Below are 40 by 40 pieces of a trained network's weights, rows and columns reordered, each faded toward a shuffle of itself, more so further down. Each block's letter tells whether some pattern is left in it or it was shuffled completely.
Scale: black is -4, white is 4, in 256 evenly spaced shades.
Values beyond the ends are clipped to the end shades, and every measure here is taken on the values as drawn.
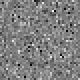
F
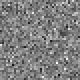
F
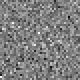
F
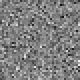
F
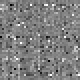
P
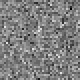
F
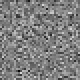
P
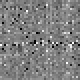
P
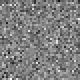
F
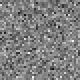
F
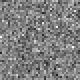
F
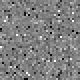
F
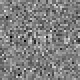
P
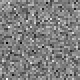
F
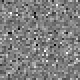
P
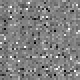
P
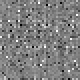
P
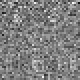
P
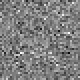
P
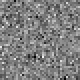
F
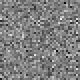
P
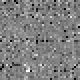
P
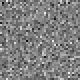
F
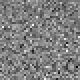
P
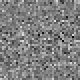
P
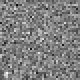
P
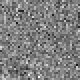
F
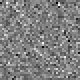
F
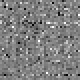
P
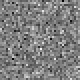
F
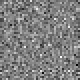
P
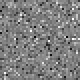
F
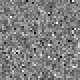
F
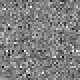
P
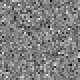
F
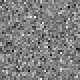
F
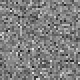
P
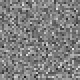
P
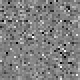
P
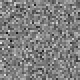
F
